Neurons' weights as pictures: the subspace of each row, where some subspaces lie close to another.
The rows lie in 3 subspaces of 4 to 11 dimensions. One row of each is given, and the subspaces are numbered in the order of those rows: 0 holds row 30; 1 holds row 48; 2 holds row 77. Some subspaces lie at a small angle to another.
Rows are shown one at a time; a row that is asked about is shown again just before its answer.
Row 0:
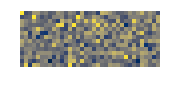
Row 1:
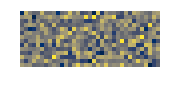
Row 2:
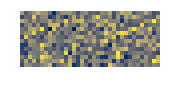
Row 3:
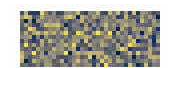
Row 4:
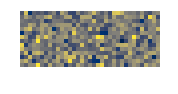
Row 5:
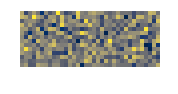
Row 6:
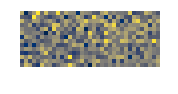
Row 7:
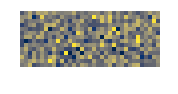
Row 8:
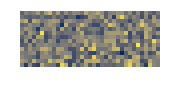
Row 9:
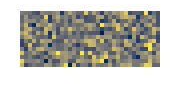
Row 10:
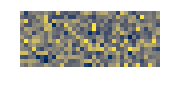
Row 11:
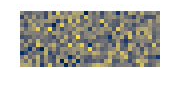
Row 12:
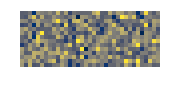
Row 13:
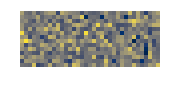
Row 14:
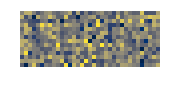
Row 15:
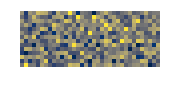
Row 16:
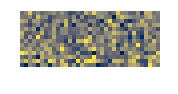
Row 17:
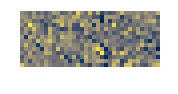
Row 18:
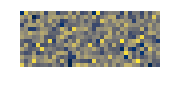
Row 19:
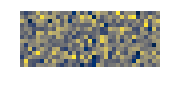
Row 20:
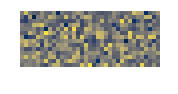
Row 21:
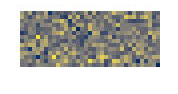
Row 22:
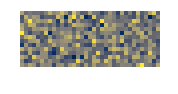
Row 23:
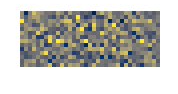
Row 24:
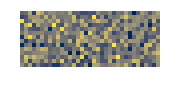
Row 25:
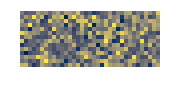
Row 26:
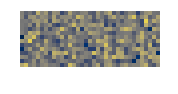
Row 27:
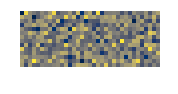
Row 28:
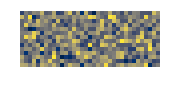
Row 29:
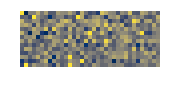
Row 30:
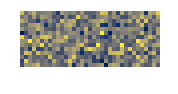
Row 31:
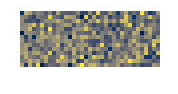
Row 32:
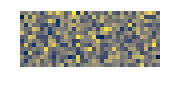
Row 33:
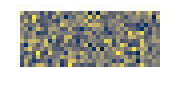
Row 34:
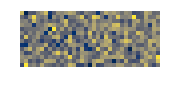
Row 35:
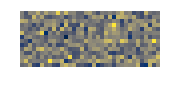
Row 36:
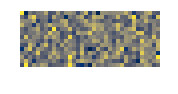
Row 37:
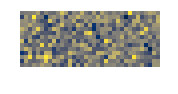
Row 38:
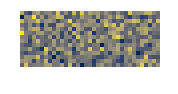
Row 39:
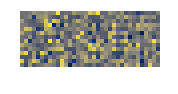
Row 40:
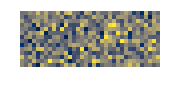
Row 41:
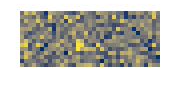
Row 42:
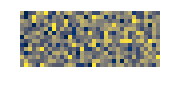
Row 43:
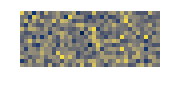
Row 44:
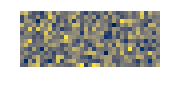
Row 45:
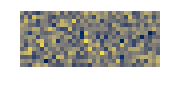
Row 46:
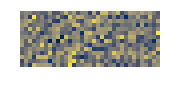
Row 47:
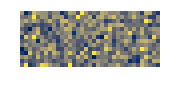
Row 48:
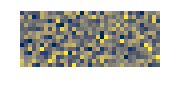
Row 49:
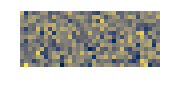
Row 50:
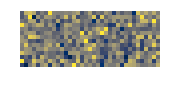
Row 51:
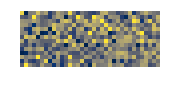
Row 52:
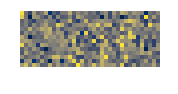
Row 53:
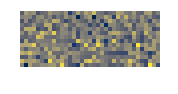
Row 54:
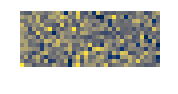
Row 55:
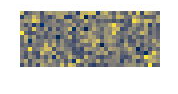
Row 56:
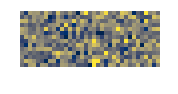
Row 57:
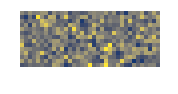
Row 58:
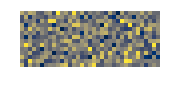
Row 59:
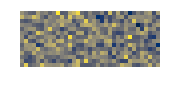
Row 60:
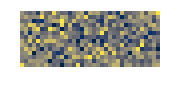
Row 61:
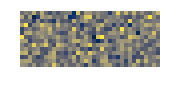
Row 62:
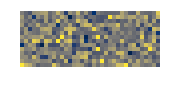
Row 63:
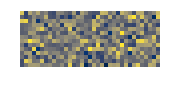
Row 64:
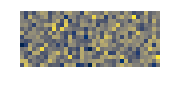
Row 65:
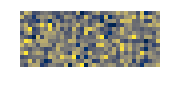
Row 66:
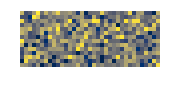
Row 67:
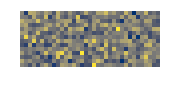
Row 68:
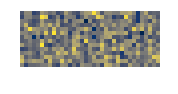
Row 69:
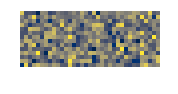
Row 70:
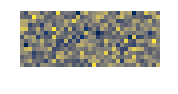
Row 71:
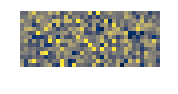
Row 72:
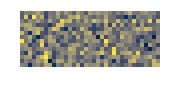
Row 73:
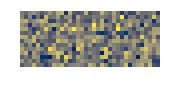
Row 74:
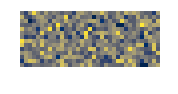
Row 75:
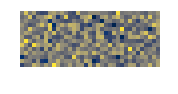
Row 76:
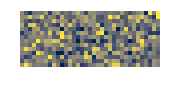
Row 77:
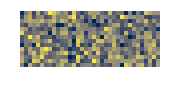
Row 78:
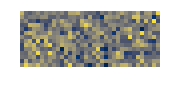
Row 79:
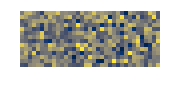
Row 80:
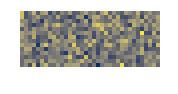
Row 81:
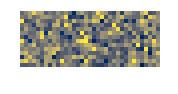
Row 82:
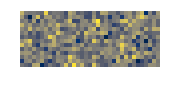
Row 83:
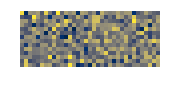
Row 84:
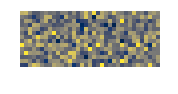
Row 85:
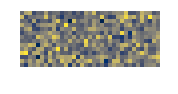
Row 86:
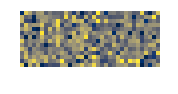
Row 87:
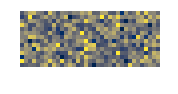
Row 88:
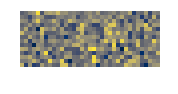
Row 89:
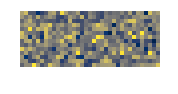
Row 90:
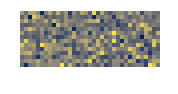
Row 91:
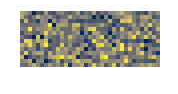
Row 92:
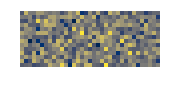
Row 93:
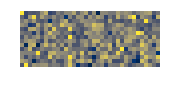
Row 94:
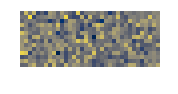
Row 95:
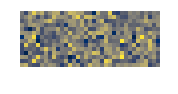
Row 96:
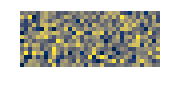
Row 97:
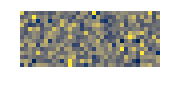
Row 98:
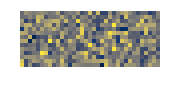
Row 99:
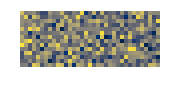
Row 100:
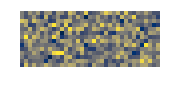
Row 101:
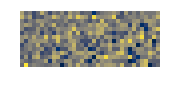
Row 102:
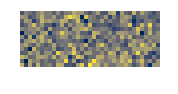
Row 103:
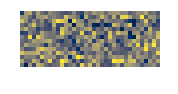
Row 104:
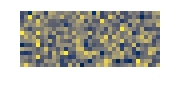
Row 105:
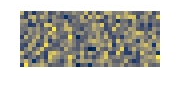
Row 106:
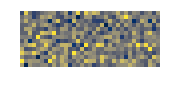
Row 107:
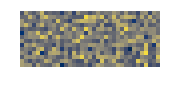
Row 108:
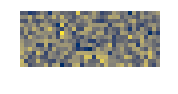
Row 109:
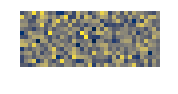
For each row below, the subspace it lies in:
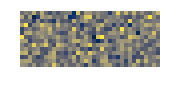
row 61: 2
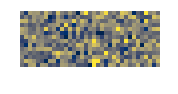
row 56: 0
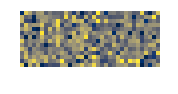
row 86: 2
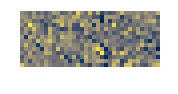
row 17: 0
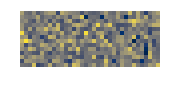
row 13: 2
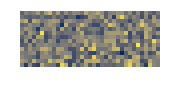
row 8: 1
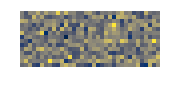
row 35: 1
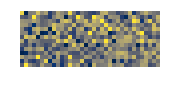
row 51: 1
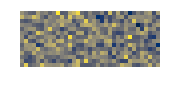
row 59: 0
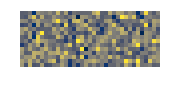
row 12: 2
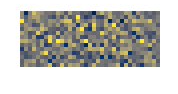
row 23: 0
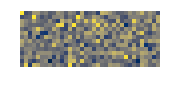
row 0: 1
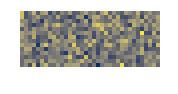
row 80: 2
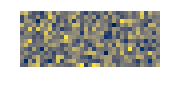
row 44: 2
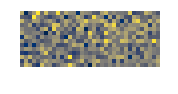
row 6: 1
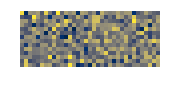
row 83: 1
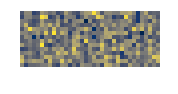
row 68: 0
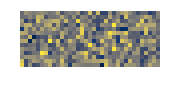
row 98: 0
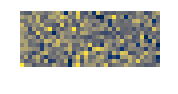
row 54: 0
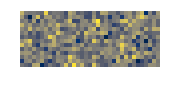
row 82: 2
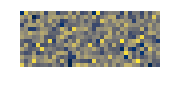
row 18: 1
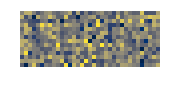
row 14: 2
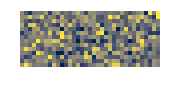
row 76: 0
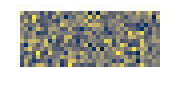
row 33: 0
